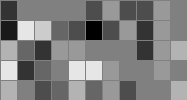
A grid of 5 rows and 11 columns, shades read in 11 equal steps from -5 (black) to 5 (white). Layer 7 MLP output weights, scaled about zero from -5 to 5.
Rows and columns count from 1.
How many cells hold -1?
5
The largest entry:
4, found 4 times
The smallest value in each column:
-4 -3 -3 -1 -2 -5 -2 -2 -3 0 0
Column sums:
1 0 -3 -1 5 -4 1 -3 -8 4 4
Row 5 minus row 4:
-2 3 -1 -1 -2 -5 0 -2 0 -1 2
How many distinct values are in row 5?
5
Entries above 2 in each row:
0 2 0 3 0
